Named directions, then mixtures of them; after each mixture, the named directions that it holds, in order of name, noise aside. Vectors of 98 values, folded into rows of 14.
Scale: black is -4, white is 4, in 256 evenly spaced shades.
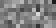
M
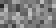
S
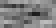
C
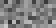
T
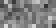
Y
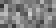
S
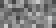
M, Y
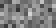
S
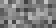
C, T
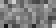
Y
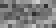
C, Y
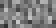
S, T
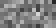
M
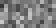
S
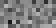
M, T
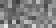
T, Y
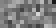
M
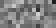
M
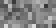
Y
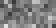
Y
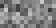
S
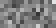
M
